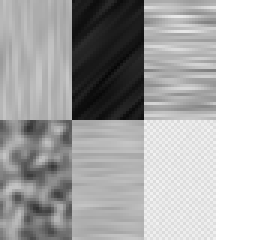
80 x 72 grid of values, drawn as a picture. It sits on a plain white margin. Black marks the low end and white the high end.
The table splits into 2 rows of 3 panels. Panel 1,1: high, streaked downward, faint in contrast. Panel 1,2: very low, slanting up to the right, faint in contrast. Panel 1,3: high, streaked across. Panel 2,1: middling, blotchy, strong in contrast. Panel 2,2: high, streaked across, faint in contrast. Panel 2,3: very high, checkered, faint in contrast.
